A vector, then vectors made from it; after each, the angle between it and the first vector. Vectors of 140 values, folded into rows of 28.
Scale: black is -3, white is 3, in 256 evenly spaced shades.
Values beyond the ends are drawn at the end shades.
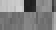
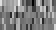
partly aligned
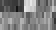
nearly opposite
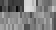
nearly opposite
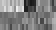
nearly parallel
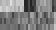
nearly parallel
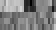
nearly parallel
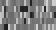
orthogonal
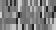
orthogonal
